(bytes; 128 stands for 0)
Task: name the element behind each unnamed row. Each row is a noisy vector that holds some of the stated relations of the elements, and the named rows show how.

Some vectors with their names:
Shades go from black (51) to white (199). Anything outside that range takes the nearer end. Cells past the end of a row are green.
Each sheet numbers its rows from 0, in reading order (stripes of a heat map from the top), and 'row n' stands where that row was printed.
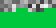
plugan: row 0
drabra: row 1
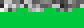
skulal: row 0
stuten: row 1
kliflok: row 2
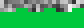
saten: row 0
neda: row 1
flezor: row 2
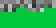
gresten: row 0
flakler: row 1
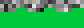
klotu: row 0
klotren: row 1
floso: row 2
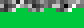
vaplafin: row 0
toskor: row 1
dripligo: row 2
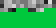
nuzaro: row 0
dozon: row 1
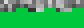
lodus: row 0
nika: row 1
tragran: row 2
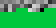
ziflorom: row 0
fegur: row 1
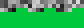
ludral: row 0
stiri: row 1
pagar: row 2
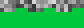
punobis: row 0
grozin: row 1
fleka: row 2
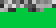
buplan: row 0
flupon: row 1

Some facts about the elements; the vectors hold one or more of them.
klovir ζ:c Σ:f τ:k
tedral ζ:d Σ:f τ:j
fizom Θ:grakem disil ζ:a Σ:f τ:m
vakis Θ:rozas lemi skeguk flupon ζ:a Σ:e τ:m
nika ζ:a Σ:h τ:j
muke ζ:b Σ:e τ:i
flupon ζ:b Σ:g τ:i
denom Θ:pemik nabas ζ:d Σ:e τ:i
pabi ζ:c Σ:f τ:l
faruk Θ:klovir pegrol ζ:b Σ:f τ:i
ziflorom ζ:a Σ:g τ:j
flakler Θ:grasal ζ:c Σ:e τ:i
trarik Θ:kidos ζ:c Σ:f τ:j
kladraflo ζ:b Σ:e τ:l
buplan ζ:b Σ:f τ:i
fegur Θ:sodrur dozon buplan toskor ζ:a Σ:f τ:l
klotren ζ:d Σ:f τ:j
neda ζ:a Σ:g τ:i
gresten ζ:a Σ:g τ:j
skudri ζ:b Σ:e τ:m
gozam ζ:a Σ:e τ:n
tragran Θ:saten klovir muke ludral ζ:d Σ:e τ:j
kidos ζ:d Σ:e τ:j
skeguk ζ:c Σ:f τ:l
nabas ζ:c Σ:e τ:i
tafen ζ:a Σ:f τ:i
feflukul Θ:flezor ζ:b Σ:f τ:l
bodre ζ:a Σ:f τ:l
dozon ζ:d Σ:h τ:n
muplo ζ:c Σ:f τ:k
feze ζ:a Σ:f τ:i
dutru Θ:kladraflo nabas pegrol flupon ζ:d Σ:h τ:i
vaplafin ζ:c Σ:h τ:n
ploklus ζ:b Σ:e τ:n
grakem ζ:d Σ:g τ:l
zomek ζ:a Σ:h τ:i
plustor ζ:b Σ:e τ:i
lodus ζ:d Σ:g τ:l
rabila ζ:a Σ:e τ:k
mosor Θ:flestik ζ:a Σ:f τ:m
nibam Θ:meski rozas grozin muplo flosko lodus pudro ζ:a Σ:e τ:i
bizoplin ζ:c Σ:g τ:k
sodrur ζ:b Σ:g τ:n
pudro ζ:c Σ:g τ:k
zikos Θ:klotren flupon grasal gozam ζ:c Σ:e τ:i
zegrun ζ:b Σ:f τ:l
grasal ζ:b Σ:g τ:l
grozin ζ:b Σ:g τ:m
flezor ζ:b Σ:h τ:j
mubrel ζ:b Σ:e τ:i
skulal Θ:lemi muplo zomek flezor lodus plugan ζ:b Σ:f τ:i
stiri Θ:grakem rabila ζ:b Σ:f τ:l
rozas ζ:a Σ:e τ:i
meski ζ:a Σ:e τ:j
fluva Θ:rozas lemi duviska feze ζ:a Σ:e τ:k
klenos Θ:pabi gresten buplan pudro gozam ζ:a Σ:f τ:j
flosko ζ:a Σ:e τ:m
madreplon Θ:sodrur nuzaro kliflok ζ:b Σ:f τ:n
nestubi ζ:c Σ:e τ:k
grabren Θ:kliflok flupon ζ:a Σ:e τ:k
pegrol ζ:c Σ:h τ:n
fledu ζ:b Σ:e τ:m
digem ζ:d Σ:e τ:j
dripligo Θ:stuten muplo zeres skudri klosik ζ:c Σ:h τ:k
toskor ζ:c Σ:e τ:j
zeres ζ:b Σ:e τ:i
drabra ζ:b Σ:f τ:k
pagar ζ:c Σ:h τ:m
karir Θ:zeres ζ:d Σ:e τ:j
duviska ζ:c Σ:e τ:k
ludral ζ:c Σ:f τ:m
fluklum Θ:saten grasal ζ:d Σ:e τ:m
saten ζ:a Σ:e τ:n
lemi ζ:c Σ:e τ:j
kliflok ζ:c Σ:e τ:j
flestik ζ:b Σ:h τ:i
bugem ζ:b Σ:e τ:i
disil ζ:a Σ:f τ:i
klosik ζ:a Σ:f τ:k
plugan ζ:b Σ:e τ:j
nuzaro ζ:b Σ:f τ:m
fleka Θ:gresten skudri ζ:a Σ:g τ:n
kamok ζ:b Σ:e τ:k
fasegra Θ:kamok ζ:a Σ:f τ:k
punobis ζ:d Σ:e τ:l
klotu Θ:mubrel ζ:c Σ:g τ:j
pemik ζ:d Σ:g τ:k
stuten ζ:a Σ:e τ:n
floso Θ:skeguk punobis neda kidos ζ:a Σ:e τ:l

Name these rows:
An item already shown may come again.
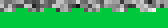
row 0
flosko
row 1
kliflok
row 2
fluklum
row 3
kladraflo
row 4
floso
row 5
fluva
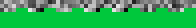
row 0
skudri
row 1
pabi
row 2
saten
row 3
bodre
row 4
klenos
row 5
ziflorom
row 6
nabas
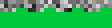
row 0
flakler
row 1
pagar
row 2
zegrun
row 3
fledu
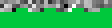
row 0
mosor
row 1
klosik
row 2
dripligo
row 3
tragran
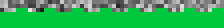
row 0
denom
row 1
skeguk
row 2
sodrur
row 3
karir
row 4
kliflok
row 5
flosko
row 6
zeres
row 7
ploklus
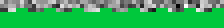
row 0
zomek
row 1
grozin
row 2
faruk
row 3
nibam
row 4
kidos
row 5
zegrun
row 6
klovir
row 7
feflukul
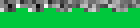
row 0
klovir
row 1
muplo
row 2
zikos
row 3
flosko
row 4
digem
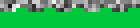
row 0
kamok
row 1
grasal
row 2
pemik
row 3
meski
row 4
grakem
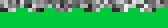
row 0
dutru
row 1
madreplon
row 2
zikos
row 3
pagar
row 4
flestik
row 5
fasegra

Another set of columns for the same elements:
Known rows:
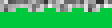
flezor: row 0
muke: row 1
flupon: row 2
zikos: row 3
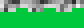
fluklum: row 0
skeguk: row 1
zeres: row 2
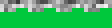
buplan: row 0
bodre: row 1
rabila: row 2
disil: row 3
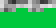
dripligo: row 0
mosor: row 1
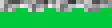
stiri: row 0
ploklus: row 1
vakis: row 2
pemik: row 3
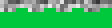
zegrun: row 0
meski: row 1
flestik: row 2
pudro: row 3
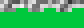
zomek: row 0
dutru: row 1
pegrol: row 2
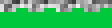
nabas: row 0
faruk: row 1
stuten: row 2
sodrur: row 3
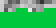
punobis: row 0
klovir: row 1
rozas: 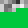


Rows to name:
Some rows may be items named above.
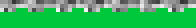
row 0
ludral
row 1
lodus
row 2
kliflok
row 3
toskor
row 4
lodus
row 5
fegur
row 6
lemi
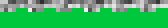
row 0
grozin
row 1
muplo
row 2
neda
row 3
toskor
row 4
fegur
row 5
skulal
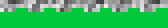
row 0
drabra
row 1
dutru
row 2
dozon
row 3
saten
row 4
kidos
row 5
grabren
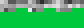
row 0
lodus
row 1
muplo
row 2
fleka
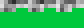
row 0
dripligo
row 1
klotu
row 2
tragran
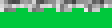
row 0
klenos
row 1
nika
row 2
madreplon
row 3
plugan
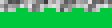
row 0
kamok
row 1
denom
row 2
punobis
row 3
flestik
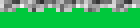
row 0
floso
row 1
grasal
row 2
ploklus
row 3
dripligo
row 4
floso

